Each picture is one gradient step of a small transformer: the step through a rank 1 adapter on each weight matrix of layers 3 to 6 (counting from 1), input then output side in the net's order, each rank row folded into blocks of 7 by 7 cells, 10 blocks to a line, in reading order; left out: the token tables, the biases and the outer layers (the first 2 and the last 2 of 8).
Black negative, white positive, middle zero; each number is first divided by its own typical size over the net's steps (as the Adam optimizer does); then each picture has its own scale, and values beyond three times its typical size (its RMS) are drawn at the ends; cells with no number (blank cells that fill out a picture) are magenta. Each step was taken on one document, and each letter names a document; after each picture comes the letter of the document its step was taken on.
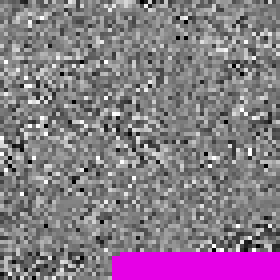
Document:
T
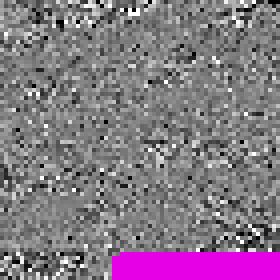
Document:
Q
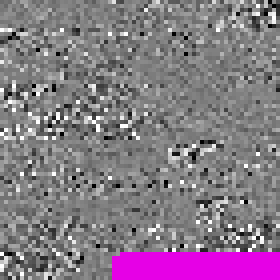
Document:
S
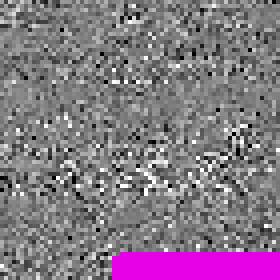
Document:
Q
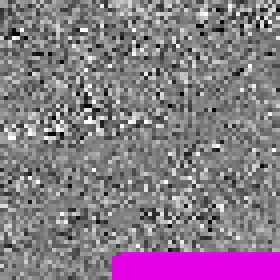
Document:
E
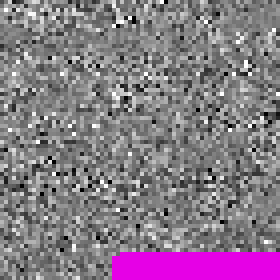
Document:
T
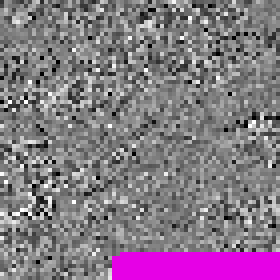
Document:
T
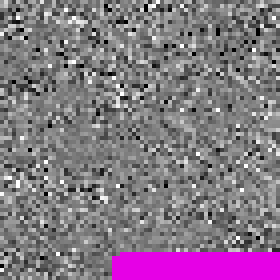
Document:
S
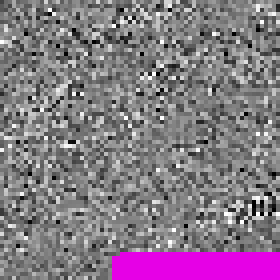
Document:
E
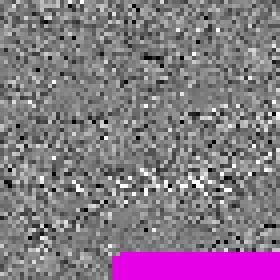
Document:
Q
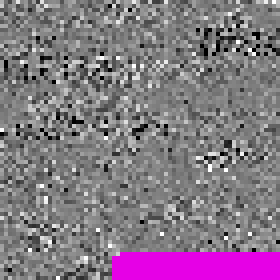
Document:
Q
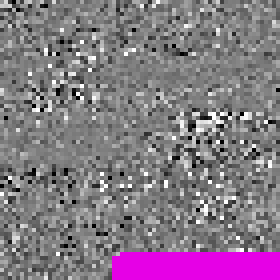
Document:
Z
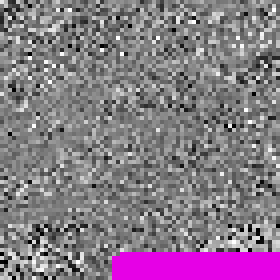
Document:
E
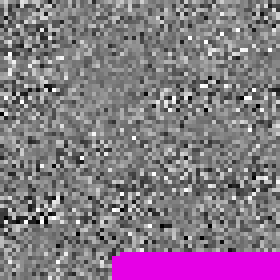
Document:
E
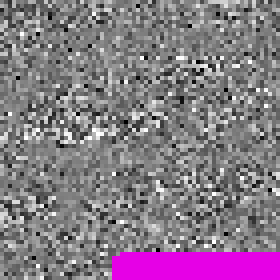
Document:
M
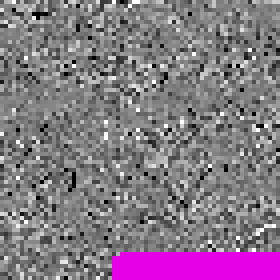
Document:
Q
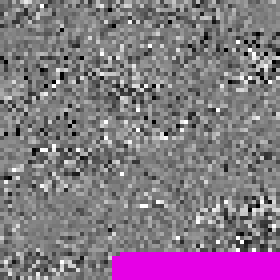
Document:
Q
